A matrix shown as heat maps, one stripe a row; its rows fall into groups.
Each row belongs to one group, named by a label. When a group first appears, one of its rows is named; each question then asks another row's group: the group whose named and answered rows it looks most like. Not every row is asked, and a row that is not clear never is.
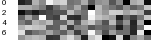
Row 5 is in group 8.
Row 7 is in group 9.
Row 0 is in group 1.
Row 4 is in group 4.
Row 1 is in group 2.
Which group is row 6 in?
4
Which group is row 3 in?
8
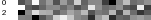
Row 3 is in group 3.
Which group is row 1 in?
4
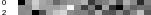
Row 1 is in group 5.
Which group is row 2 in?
3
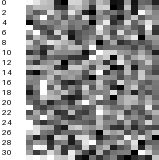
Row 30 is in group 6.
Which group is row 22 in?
8
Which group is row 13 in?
9
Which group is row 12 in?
6
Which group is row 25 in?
9
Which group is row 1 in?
9
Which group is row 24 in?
4
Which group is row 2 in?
6
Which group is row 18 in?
1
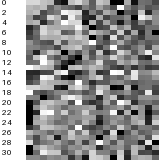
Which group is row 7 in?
5
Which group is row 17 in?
9
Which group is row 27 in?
2
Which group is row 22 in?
1
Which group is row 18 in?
4
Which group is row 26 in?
5
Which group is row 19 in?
3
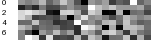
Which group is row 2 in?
9
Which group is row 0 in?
6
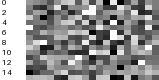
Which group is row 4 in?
5
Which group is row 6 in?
5
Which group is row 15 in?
9
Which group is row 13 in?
3
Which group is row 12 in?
6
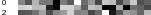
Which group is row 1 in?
9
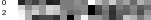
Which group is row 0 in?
8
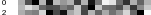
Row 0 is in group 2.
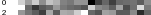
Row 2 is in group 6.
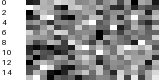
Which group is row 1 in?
9
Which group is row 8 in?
6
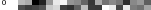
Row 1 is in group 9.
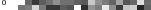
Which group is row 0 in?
4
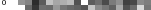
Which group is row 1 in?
4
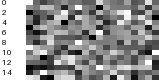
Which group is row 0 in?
4
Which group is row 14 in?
1
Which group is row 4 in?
6
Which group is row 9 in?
9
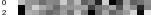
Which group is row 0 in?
5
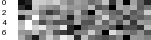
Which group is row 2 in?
2
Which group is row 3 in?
1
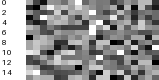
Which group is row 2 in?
6
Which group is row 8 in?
9
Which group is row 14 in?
2
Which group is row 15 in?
9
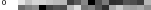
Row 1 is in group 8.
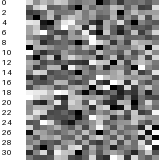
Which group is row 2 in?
3
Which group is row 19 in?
9
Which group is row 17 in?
9
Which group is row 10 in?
4
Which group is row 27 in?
4
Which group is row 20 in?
6
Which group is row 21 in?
9
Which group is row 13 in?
6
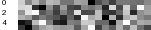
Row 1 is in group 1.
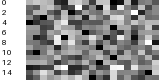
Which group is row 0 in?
9
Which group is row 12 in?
2
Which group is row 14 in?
1
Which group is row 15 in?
5
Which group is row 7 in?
6
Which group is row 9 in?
2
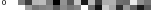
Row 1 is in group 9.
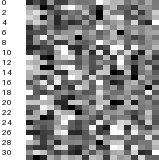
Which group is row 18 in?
4
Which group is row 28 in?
2
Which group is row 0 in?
8
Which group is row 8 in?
8
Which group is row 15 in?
6
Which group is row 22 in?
1
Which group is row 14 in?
9
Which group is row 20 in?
9
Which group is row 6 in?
3
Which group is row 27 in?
4
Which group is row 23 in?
3
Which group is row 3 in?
2
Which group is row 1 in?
3
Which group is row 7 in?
1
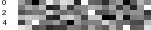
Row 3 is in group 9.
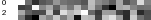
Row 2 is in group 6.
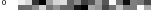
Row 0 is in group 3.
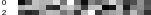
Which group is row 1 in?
9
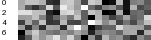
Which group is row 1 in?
6
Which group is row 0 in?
9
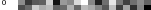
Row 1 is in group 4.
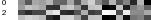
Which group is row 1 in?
9
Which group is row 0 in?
4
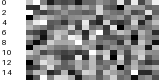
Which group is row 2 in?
4
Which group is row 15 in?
1
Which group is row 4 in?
2
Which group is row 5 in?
5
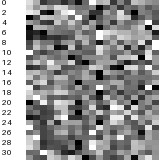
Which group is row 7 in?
8
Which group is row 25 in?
4
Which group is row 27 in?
2
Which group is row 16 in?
1
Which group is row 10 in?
4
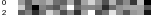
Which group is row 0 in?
4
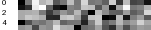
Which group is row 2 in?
2
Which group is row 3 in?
9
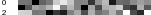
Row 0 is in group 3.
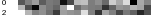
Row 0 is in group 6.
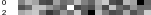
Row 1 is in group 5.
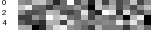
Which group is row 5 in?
3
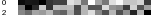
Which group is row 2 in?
4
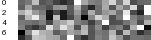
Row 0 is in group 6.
